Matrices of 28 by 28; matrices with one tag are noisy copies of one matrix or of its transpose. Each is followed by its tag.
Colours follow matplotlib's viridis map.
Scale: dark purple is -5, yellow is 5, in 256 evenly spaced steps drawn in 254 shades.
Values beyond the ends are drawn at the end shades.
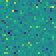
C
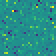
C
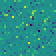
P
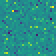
C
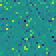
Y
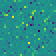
P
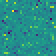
C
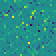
P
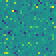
C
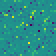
P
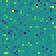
C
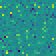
C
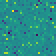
C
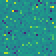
C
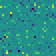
C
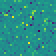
P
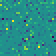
Y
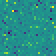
C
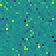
Y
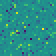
P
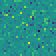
P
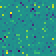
C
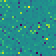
Y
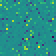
Y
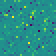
P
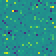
C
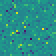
P
